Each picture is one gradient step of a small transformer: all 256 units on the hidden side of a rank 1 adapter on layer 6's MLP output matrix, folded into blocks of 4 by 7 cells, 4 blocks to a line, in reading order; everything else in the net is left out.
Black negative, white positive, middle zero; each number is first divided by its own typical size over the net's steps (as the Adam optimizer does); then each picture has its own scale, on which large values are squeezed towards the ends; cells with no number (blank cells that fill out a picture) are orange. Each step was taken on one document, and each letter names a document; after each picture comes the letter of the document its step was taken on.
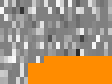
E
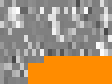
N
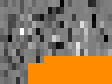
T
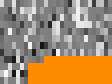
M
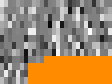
M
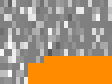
E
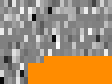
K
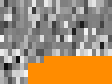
M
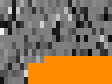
N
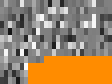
T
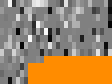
E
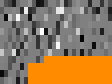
E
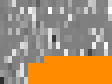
K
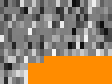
M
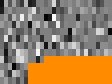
T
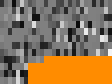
M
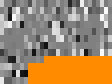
N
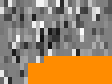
E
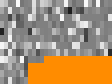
T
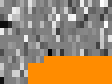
N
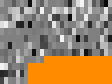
N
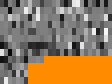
M
